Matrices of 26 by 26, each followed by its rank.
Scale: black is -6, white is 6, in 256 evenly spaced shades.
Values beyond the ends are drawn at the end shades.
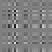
one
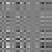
one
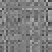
three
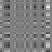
one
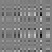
one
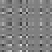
one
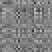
three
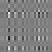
one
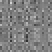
three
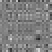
three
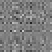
three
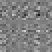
three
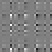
one
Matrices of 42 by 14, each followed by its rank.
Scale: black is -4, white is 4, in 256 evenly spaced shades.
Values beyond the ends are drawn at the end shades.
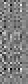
three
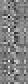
three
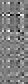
two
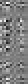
two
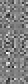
three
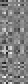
two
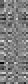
three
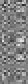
three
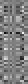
two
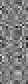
three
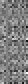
three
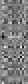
three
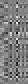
two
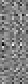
three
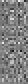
three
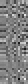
three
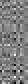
two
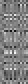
two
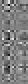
two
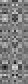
two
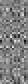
three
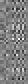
two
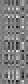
two
